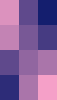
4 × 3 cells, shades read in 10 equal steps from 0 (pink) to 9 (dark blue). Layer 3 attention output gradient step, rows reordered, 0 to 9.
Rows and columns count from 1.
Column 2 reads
6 5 4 3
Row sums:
16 14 13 11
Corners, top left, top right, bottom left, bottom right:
1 9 8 0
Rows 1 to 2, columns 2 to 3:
6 9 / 5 7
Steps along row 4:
down down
